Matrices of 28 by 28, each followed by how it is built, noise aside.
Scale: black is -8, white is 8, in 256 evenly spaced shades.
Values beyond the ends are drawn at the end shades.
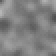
smooth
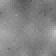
smooth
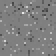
sparse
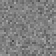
noise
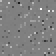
sparse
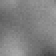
smooth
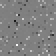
sparse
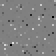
sparse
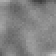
smooth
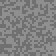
noise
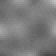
smooth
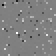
sparse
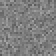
noise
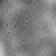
smooth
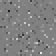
sparse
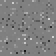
sparse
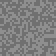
noise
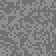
noise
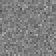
noise
